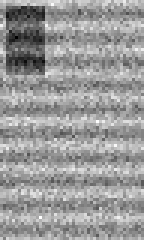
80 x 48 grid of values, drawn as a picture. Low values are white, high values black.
Ninth with the highest average: top left. Average level on the scale: 40%. Odd patch: higher, in the top left. Stripes: horizontal, repeating 10 times.
